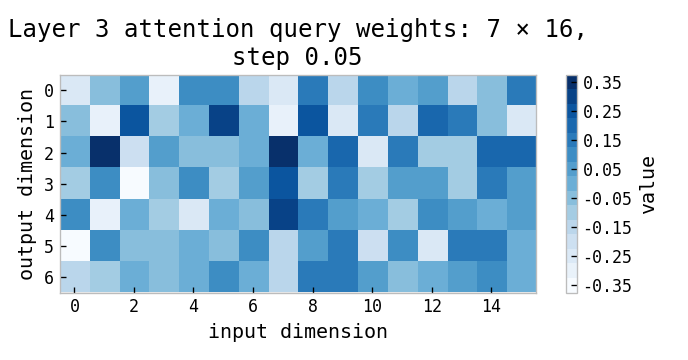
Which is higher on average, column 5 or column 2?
column 5
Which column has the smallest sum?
0
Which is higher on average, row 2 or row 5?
row 2
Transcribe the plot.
Title: Layer 3 attention query weights: 7 × 16, step 0.05
x-axis: input dimension, ticks 0 2 4 6 8 10 12 14
y-axis: output dimension, ticks 0 1 2 3 4 5 6 (0 at the top)
Colour bar: value, ticks -0.35 -0.25 -0.15 -0.05 0.05 0.15 0.25 0.35
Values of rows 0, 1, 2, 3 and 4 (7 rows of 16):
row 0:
-0.25 -0.05 0.05 -0.3 0.1 0.1 -0.15 -0.25 0.15 -0.15 0.1 0 0.05 -0.15 -0.05 0.15
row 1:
-0.05 -0.3 0.25 -0.1 0 0.3 0 -0.3 0.25 -0.25 0.15 -0.15 0.2 0.15 -0.05 -0.25
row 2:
0 0.35 -0.2 0.05 -0.05 -0.05 0 0.35 0 0.2 -0.25 0.15 -0.1 -0.1 0.2 0.2
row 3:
-0.1 0.1 -0.35 -0.05 0.1 -0.1 0.05 0.25 -0.1 0.15 -0.1 0.05 0.05 -0.1 0.15 0.05
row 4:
0.1 -0.3 0 -0.1 -0.25 0 -0.05 0.3 0.15 0.05 0 -0.1 0.1 0.05 0 0.05
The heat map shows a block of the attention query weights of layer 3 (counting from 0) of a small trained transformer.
